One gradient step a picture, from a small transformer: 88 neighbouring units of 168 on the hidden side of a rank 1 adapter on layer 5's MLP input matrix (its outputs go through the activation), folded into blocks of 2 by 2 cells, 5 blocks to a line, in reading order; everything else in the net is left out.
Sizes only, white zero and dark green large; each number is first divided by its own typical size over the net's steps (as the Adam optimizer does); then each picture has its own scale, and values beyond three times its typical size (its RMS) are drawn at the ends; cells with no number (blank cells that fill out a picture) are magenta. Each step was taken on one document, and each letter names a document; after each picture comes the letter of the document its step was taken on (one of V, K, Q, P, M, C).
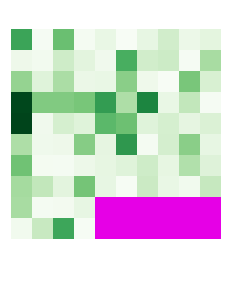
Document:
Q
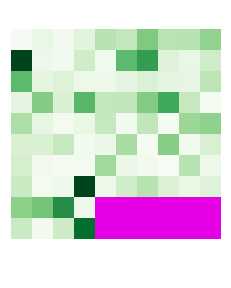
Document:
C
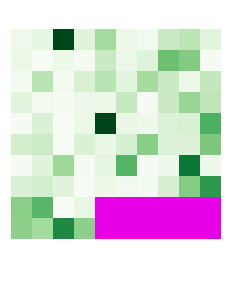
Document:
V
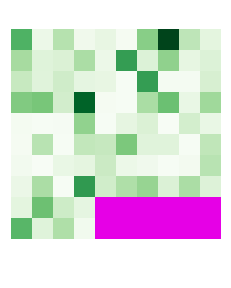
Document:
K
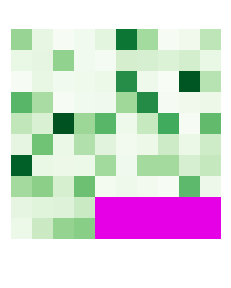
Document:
Q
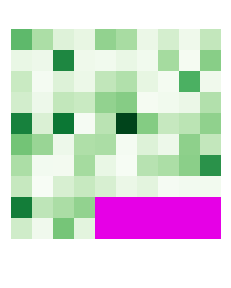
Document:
Q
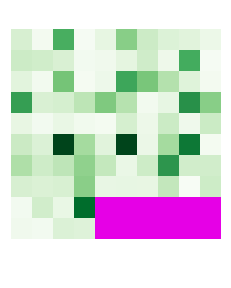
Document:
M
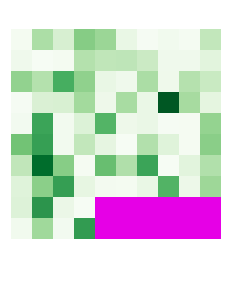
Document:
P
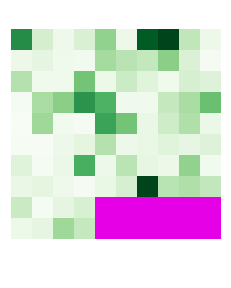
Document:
K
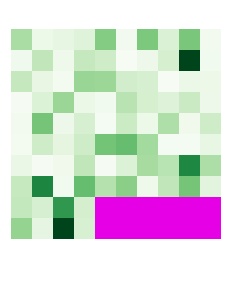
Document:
K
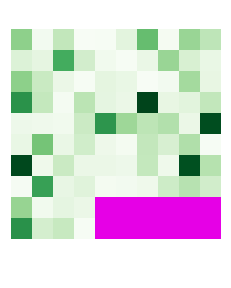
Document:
V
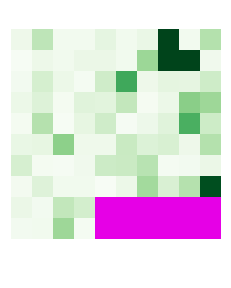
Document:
V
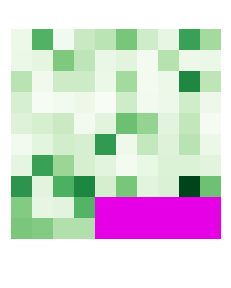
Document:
Q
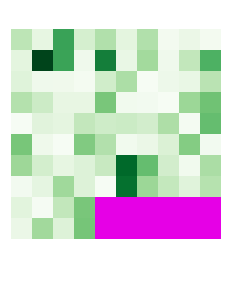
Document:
M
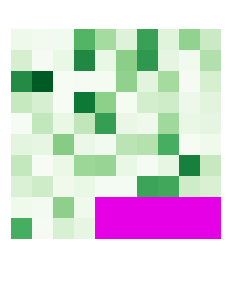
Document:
C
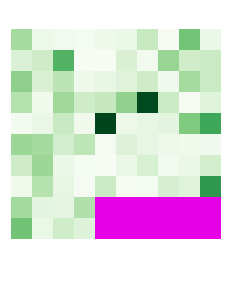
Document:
V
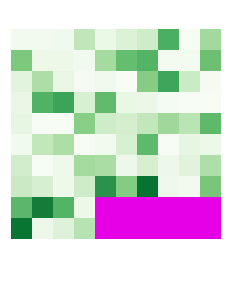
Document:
C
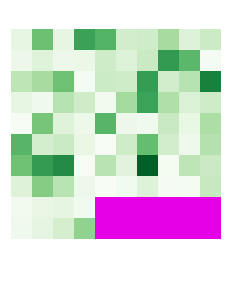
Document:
P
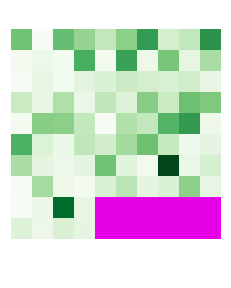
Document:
Q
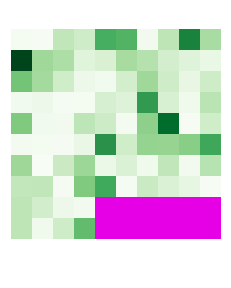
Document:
C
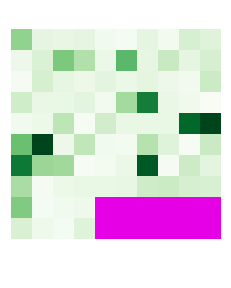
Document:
V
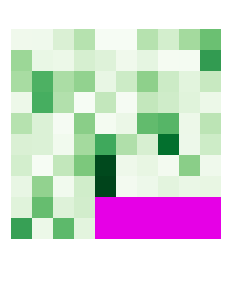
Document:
C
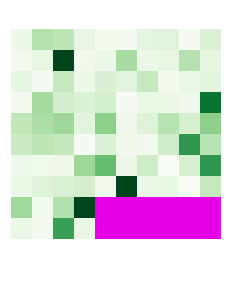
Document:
M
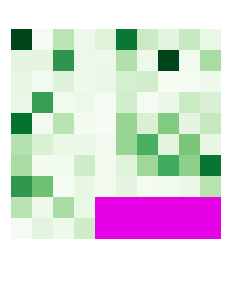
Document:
Q
